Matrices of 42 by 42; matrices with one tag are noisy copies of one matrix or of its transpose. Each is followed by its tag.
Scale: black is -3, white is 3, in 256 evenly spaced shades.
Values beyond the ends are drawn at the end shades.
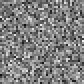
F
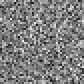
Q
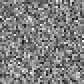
F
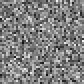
F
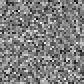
Q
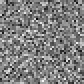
Q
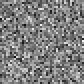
F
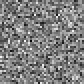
F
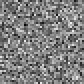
F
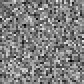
F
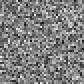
F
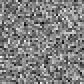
F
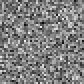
F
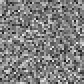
Q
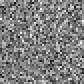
Q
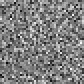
Q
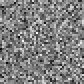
Q
